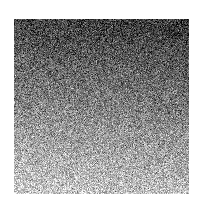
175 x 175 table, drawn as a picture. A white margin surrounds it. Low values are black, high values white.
Stripes: none. Grain: fine. Slope: up to the bottom.
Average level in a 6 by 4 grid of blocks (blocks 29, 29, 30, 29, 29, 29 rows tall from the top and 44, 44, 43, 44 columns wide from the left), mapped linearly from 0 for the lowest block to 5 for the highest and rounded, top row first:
0000
1111
2222
3333
4444
5555
